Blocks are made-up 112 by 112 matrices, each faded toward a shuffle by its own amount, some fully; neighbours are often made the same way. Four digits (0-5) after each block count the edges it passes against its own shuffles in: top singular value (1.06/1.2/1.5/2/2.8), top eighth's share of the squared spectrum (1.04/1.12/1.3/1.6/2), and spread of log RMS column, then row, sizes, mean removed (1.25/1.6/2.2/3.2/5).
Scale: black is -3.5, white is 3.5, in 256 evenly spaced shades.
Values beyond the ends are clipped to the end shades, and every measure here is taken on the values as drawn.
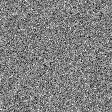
0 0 0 0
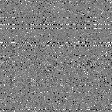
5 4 1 3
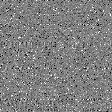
3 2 0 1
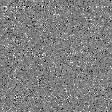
3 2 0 1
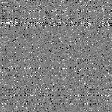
4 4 2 3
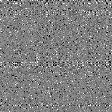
4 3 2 3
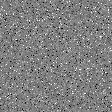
0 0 0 0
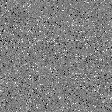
3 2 0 1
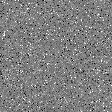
2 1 0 0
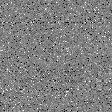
3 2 0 1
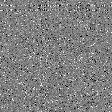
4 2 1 1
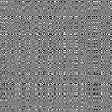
5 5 4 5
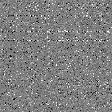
4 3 1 2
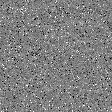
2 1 0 0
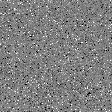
3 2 0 1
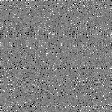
4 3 2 2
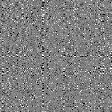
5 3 2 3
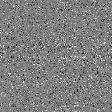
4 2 1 1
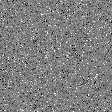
2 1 0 0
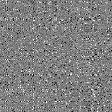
4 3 2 2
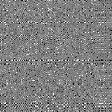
5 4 2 3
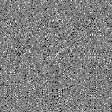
4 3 2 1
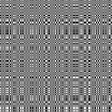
5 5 5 5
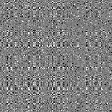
5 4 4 3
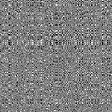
5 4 3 3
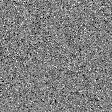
0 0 0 0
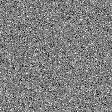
2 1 0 0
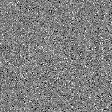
3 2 1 1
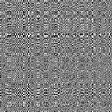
5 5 4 4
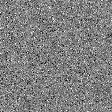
3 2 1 0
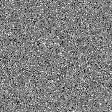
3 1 0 0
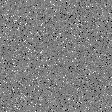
2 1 0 0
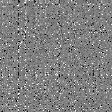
4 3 2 1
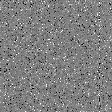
3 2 1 0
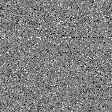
1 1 0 2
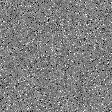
0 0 0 0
